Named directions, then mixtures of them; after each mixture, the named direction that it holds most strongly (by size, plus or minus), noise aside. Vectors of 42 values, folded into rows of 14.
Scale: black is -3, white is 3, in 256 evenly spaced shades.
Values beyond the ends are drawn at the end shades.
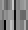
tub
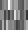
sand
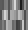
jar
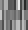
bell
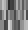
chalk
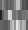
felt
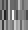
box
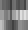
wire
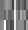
tub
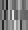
box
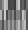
bell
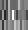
box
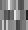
sand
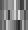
jar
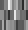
sand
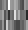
sand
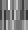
sand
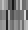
chalk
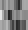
felt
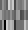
tub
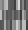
bell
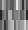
felt
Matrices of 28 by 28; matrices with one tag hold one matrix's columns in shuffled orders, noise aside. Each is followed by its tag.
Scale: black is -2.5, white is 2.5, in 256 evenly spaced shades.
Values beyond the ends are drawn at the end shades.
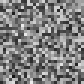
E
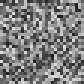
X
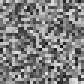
E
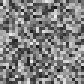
E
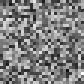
X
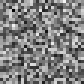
E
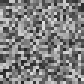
X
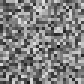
E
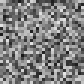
X
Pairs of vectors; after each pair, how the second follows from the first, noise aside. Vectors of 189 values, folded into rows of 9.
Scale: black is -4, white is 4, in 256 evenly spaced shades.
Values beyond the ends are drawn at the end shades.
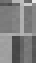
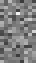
shuffled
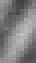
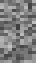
shuffled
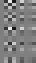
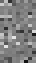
shuffled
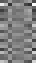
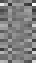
copied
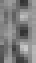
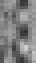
copied
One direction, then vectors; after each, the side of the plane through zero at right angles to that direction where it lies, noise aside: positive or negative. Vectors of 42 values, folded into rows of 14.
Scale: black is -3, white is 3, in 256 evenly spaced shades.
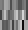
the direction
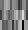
positive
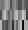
positive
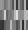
positive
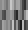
negative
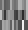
negative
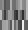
negative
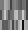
positive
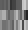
positive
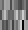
positive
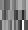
negative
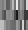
negative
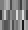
positive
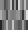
negative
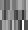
negative
